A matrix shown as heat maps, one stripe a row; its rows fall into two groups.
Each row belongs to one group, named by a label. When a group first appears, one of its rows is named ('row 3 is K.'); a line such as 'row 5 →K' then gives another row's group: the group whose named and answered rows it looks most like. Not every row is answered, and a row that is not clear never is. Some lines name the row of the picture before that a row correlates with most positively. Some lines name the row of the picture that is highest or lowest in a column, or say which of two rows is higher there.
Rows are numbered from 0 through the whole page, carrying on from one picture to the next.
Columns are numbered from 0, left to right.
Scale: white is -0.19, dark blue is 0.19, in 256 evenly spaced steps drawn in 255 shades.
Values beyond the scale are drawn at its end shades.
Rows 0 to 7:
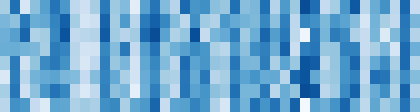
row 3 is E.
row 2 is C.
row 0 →E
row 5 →E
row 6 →E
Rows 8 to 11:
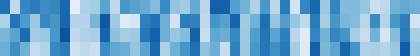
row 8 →C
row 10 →C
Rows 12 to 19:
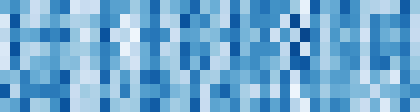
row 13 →E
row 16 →E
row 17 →C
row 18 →C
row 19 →C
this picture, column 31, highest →12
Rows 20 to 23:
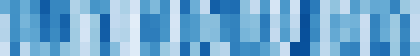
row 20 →C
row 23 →E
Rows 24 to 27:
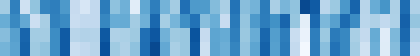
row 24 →E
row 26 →C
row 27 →C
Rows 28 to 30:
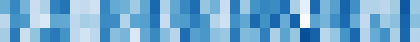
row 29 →E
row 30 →E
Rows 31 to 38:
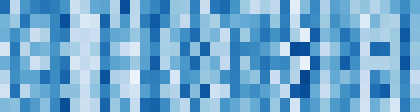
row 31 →C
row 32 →C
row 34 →E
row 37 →E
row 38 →C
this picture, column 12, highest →31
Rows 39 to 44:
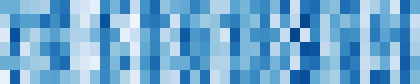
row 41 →E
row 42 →E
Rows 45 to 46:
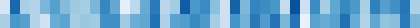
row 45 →E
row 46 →E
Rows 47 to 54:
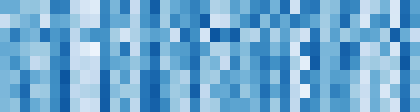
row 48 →E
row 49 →C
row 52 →C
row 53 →C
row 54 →C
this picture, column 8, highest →49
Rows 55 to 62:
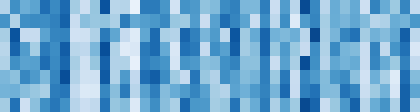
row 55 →C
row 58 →C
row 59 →C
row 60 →C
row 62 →E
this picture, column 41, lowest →58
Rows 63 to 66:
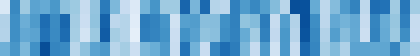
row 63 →E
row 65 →C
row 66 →C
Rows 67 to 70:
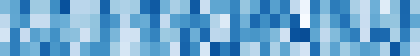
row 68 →E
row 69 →E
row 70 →C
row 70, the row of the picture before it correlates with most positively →66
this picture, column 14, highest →67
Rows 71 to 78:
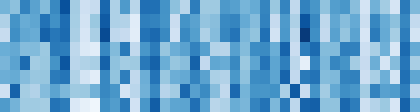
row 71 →C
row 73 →C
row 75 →C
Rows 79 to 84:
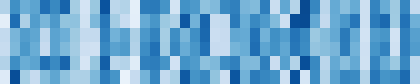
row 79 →C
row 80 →E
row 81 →E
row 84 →E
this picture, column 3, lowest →84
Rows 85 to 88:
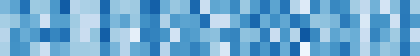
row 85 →C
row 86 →E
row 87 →C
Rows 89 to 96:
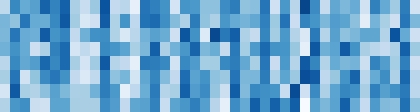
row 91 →C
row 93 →C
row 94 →E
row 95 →E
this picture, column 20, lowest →91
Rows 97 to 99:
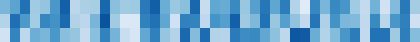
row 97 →C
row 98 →C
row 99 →E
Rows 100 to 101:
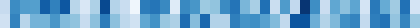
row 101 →E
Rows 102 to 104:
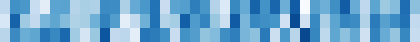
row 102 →E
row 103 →E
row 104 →C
